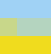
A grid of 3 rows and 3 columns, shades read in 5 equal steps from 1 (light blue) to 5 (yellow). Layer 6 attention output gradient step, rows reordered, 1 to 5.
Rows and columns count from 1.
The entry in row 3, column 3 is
5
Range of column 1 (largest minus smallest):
4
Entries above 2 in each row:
0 1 3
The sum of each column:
9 8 8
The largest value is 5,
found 3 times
